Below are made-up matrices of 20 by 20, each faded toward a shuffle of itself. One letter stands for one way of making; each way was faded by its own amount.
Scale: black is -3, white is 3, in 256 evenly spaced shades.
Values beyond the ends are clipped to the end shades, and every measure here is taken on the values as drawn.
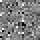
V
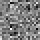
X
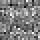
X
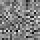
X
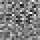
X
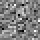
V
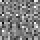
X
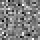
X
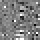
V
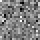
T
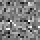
X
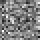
X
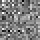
X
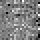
V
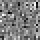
V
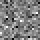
V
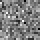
T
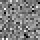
T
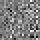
V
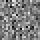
V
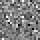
T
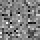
V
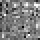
V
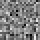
X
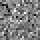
T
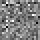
X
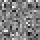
X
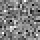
T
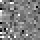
V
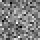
T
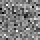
T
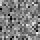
T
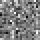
V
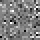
V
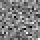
T
